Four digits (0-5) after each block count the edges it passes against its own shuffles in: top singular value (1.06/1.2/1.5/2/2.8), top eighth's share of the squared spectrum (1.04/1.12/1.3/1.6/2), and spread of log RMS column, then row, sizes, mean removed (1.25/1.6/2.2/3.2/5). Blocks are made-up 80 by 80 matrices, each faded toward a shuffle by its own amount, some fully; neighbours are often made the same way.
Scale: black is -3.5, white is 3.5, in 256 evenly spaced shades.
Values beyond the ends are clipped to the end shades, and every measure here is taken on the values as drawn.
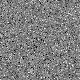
0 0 0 0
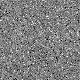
0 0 0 0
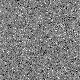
0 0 0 0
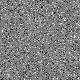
0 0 0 0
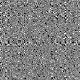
4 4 2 2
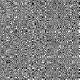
4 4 3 3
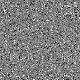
3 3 1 1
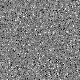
2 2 0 1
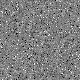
0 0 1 0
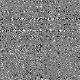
2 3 2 3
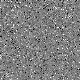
1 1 1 1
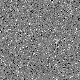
0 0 0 0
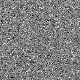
0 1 0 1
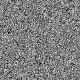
1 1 0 1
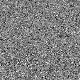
0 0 0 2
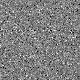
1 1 0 1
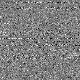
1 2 0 3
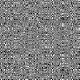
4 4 3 3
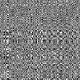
5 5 3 3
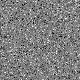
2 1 0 0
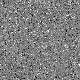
1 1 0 0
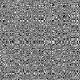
4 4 3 3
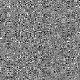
4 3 2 2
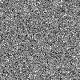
1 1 0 0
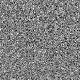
3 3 1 1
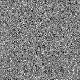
3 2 1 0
